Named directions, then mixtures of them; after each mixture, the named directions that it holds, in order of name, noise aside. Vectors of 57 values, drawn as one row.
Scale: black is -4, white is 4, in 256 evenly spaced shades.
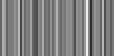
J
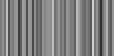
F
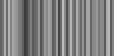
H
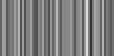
J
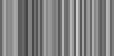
F, H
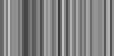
H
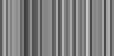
H, J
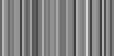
F, J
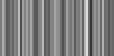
H, J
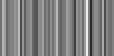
J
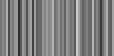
F
